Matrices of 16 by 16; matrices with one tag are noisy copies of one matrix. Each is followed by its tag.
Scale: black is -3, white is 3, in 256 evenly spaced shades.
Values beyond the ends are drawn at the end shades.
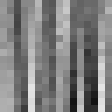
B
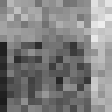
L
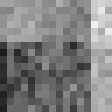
L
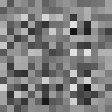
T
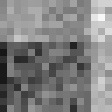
L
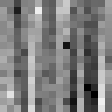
B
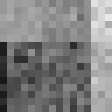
L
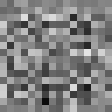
T
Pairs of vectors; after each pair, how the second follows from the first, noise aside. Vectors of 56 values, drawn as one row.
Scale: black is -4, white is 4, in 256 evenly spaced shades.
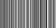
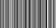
sign-scrambled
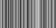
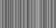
shrunk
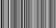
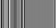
partly zeroed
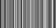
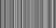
shrunk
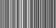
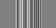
partly zeroed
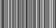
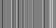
partly zeroed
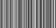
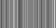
partly zeroed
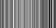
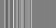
partly zeroed
